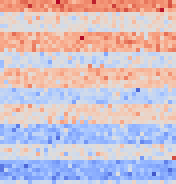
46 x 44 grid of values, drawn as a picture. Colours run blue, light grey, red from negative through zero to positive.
Stripes running across repeat 5 times from top to bottom. Values rise toward the top. Overall the values sit about 50% of the way up the scale.
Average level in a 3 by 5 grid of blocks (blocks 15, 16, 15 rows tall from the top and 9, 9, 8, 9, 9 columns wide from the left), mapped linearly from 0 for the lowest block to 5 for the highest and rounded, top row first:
55555 | 33333 | 00000
